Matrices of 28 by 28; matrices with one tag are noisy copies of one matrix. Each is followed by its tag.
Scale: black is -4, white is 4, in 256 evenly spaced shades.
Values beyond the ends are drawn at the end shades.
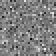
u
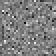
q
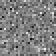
u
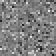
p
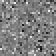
p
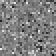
p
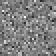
q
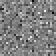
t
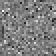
q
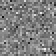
u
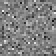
q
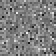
u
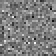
q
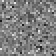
p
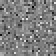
t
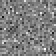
u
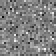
u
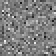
q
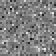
u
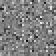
t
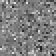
p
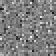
t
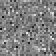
u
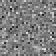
u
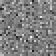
t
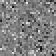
p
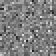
t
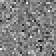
p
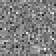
u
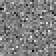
t
